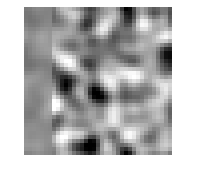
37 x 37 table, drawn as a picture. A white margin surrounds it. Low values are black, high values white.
Neither half mirrors the other. The left part is calmer, up to a seam about 20% of the way across. The texture is blotchy. The top left is the smoothest part.
